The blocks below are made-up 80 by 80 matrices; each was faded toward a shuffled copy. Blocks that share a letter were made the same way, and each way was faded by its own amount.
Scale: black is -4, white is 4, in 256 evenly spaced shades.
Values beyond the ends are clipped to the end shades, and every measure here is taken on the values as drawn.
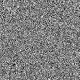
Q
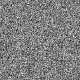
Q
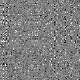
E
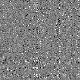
E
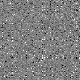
E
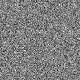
Q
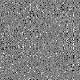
E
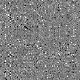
E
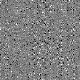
E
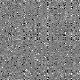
E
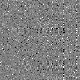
E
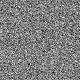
Q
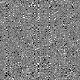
E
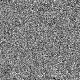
Q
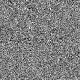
Q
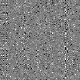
E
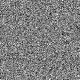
Q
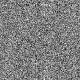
Q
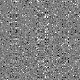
E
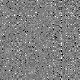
E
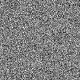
Q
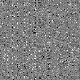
E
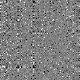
E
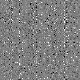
E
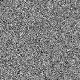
Q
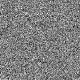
Q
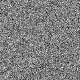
Q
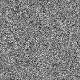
Q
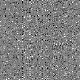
E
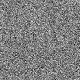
Q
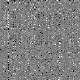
E
